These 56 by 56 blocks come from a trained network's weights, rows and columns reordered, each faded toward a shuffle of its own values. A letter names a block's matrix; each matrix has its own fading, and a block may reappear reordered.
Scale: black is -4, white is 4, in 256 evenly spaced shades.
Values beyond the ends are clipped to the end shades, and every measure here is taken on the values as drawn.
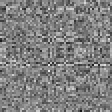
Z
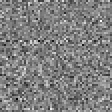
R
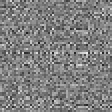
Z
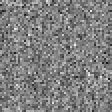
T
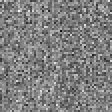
T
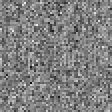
T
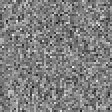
T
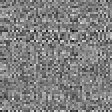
Z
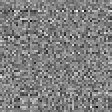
Z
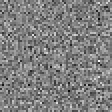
R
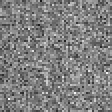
T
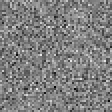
R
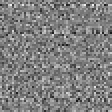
Z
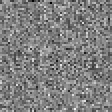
T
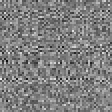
Z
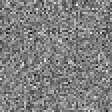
R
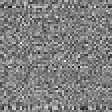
Z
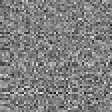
Z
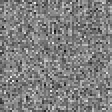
T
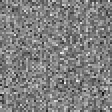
T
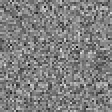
R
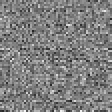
Z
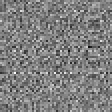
Z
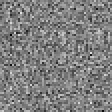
R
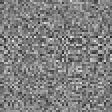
Z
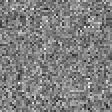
R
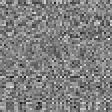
Z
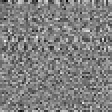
Z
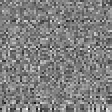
Z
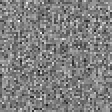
T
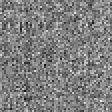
T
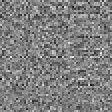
Z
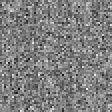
T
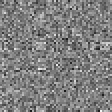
R
